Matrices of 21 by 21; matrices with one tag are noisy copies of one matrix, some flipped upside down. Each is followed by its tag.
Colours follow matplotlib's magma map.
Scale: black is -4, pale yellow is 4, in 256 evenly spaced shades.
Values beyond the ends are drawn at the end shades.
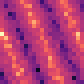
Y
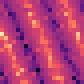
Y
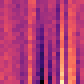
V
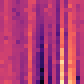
V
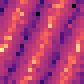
Y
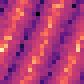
Y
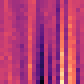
V
